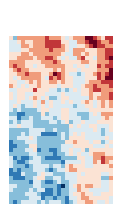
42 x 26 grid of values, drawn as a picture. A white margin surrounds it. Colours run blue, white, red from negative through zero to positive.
Values rise toward the top right. The field is mottled with small blotches. No regular stripes run through it. Overall the values sit about 50% of the way up the scale. The ninth with the highest average is the top right. The halves do not mirror each other.
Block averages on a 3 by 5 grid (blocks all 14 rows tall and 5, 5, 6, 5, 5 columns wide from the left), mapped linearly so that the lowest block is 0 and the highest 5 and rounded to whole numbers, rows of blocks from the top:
34435 / 11123 / 01033
